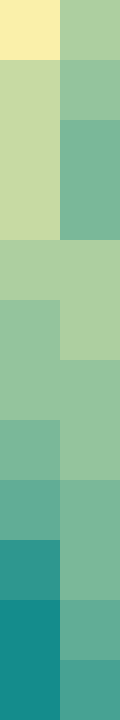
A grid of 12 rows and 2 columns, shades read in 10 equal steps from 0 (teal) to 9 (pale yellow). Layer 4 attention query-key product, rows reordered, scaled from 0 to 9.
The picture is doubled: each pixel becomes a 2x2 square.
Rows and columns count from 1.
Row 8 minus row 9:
1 1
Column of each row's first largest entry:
1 1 1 1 1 2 1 2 2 2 2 2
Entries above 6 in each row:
1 1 1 1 0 0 0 0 0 0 0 0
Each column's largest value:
9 6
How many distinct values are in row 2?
2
